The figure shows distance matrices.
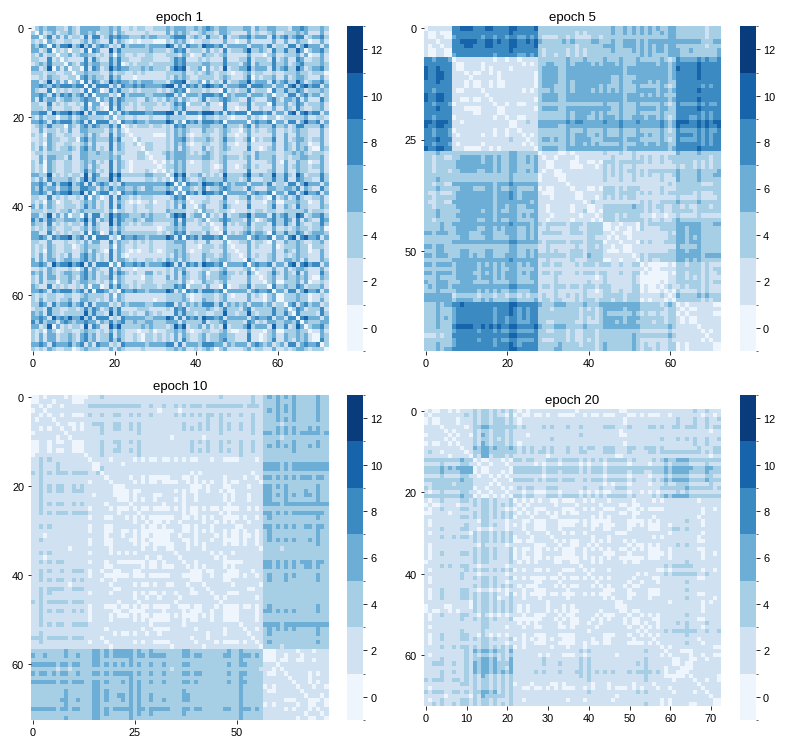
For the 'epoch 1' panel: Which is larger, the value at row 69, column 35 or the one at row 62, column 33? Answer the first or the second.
the second
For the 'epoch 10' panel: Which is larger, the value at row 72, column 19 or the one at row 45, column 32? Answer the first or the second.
the first
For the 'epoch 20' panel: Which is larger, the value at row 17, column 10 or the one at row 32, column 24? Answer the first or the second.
the first
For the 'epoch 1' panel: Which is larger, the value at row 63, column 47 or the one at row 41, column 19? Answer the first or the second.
the first
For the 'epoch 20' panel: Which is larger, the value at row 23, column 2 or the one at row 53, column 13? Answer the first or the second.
the second
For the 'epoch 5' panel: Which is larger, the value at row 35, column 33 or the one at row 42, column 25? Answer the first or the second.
the second
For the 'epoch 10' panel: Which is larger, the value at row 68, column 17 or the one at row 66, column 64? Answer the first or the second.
the first
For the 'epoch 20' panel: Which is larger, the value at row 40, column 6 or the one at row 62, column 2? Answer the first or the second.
the second
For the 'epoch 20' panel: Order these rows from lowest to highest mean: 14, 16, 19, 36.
36, 16, 19, 14
